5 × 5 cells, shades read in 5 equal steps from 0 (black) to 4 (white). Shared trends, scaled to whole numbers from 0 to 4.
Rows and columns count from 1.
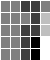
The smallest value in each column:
2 2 1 0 2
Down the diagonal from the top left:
2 2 1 0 4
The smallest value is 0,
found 2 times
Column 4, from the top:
1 1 1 0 0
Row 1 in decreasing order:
2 2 2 1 1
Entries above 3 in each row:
0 0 0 1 1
